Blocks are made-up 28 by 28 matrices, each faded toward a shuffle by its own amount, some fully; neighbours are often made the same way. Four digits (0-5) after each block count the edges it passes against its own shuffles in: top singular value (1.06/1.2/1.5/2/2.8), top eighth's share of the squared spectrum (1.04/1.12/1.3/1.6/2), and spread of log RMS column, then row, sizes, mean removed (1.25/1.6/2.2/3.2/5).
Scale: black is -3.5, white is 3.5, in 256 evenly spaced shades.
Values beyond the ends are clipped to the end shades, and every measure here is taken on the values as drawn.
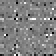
3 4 1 2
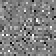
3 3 0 1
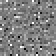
2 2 0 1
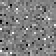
0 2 0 0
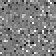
1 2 0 0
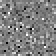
2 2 0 0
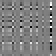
4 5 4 3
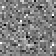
0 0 0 0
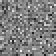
0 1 0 0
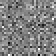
3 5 2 2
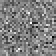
2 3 0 1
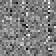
3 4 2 1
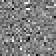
3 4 1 1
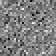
1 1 0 0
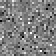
0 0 0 0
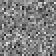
2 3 0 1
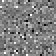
0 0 0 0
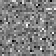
0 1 0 0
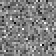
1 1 0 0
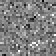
0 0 0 0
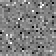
0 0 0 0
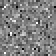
1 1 0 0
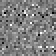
1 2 0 1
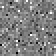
1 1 0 0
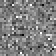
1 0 0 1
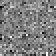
1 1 0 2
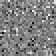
0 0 0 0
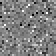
1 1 0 0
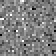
1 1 0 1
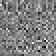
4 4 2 2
